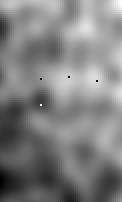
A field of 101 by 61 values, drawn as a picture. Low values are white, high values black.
Ninth with the lowest average: top right. Ninth with the highest average: bottom left. Lone odd cells: 4, 3 higher and 1 lower than their neighbours. Slope: up to the bottom left. Average level on the scale: 50%.
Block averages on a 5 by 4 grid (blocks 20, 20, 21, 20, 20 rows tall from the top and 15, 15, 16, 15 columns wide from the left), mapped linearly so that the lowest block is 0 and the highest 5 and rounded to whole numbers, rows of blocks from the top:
2100 / 2210 / 3211 / 4321 / 5434
